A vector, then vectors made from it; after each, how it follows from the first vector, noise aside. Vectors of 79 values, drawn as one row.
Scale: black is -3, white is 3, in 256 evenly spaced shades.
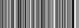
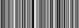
wrapped around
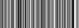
copied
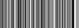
copied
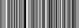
wrapped around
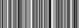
wrapped around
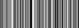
wrapped around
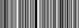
wrapped around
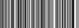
copied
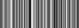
wrapped around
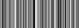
wrapped around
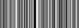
wrapped around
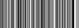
copied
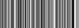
copied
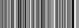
copied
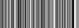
copied
